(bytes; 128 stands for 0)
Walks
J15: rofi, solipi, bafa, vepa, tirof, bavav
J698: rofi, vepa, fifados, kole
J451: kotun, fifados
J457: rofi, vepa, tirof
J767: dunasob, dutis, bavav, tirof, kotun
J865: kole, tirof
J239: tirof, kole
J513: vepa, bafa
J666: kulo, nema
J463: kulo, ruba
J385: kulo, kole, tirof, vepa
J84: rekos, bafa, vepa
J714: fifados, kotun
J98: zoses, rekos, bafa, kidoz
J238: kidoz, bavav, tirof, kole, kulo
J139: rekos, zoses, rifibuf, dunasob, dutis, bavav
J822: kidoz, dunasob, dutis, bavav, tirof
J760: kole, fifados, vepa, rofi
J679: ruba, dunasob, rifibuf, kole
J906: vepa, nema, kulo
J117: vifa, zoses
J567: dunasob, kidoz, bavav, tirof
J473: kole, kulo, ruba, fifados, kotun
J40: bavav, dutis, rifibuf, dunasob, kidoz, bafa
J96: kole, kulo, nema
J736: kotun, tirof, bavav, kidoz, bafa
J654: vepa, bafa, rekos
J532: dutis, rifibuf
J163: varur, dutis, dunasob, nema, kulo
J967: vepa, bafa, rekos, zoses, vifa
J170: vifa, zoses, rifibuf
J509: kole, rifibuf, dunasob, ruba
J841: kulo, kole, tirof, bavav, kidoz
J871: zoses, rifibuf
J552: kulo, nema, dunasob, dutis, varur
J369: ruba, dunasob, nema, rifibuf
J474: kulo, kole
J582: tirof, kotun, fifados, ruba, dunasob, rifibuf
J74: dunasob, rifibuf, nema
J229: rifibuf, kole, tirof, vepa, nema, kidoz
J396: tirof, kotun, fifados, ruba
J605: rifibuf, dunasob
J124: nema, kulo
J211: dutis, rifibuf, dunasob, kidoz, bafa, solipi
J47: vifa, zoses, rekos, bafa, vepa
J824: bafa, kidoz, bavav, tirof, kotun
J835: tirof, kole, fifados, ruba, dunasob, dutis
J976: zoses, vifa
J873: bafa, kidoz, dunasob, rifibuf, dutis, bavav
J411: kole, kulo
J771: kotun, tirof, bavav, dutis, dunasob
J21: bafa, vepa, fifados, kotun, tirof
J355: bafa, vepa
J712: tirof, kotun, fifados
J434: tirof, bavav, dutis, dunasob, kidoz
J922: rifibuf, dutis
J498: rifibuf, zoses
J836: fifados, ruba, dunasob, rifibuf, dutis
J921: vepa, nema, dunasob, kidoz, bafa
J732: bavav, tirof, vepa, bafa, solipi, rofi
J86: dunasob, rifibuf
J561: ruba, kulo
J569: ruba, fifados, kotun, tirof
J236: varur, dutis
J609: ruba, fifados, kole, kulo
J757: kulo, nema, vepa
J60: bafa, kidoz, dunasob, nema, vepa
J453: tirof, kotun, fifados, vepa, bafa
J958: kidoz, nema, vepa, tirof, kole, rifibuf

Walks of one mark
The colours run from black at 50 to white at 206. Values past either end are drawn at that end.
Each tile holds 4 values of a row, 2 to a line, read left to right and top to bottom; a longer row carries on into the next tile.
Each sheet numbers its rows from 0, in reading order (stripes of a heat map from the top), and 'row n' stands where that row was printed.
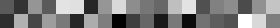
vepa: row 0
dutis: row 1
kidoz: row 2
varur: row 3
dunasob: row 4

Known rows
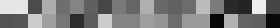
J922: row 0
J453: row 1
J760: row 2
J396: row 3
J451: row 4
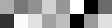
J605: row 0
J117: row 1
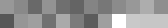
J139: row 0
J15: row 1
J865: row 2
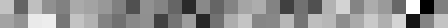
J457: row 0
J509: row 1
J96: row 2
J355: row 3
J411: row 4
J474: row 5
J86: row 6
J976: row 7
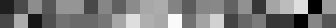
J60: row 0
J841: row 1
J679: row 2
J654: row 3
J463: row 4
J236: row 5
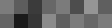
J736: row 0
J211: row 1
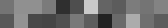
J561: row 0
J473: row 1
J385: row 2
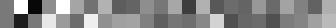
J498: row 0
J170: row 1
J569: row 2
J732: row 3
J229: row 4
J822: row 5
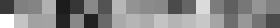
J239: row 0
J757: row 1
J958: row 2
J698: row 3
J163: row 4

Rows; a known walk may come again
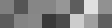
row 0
J96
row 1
J74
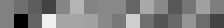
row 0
J513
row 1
J238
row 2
J369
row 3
J163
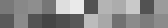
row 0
J561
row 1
J922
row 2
J836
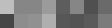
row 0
J873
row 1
J40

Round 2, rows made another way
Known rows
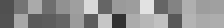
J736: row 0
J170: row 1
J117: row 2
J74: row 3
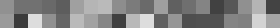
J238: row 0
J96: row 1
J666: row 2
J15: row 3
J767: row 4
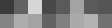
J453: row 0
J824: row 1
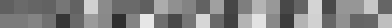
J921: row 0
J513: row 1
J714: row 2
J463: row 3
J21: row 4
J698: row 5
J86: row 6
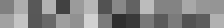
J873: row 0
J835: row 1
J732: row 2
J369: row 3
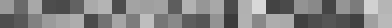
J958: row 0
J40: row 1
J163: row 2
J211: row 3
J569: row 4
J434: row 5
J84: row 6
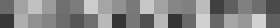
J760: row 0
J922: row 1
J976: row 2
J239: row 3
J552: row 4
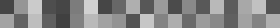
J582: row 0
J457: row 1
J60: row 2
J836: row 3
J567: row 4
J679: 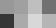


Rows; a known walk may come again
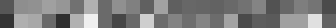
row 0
J451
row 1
J474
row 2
J463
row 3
J921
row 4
J15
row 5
J552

